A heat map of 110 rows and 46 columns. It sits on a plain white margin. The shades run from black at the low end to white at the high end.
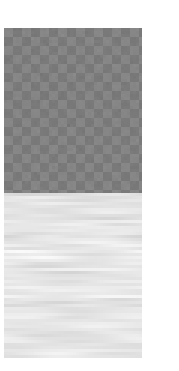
The table splits into 2 rows of 1 panel. Panel 1,1: middling, checkered, faint in contrast. Panel 2,1: very high, streaked across, faint in contrast.
